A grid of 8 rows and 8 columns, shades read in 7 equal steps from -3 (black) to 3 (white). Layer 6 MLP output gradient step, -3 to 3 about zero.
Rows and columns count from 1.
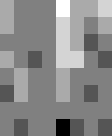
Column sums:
2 1 -1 0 8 4 -1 1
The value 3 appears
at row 1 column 5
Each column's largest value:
1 1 0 0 3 2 1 2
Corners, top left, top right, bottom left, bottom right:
1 2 0 -1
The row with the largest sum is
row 1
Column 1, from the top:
1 1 0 1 0 -1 0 0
